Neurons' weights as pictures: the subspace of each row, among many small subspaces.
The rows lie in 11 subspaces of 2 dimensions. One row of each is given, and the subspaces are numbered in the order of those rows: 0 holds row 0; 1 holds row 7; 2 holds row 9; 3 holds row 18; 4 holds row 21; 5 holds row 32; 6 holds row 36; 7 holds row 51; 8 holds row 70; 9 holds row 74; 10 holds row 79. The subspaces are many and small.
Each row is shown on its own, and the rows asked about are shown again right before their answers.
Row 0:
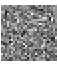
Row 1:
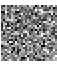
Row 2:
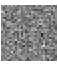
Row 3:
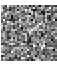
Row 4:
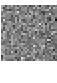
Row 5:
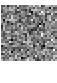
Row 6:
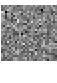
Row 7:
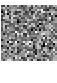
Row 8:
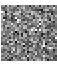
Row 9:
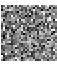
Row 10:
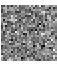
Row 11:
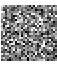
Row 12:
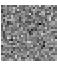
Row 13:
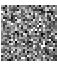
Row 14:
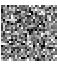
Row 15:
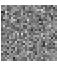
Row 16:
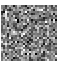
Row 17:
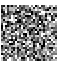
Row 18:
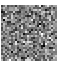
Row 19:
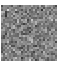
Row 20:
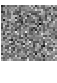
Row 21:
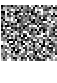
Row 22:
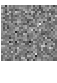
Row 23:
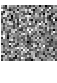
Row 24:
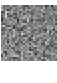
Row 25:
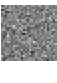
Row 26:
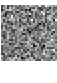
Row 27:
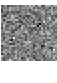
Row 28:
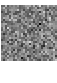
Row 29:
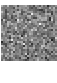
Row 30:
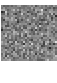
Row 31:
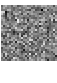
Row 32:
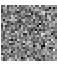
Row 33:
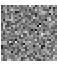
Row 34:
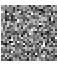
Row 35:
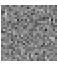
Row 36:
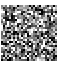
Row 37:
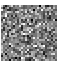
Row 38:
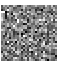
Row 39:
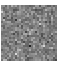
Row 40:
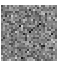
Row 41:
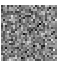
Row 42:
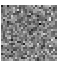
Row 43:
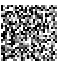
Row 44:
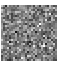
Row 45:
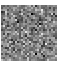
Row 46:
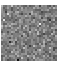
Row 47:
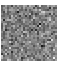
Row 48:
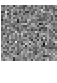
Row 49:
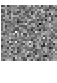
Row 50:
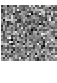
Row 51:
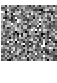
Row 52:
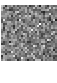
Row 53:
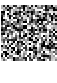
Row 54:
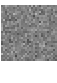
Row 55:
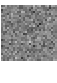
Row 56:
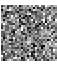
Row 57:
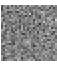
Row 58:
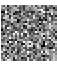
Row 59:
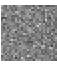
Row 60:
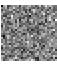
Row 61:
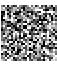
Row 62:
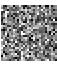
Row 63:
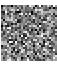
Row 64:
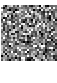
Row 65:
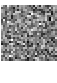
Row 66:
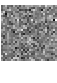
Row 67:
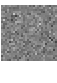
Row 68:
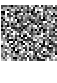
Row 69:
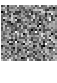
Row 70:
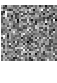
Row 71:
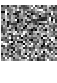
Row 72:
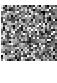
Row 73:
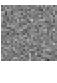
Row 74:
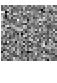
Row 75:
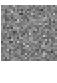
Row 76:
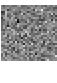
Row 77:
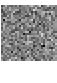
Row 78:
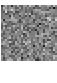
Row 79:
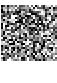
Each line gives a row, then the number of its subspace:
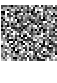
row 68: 4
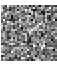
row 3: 6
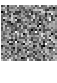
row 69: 7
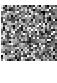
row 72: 2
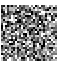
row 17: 5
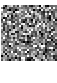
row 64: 3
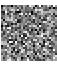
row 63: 4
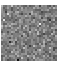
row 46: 4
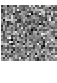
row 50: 8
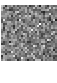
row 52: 2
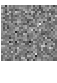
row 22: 1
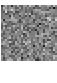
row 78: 4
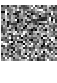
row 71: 0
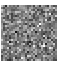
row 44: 1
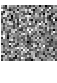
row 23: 8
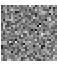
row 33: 2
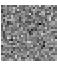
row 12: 8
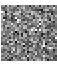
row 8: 7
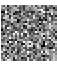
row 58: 9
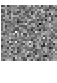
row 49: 1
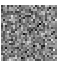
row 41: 5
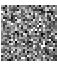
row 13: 7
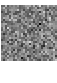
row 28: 9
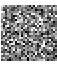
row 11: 10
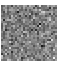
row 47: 2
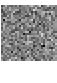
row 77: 3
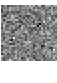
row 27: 10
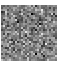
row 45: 10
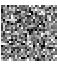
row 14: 6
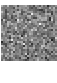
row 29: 0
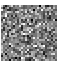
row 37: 3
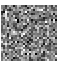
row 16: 8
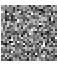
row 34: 8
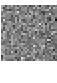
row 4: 2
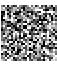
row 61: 7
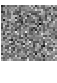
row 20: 10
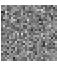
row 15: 9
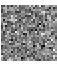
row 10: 5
